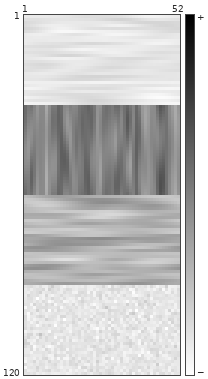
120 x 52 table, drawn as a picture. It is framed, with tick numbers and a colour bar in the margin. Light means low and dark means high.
It is made of 4 by 1 panels. Panel 1,1: very low, streaked across, faint in contrast. Panel 2,1: middling, streaked downward. Panel 3,1: low, streaked across. Panel 4,1: very low, fine-grained, faint in contrast.
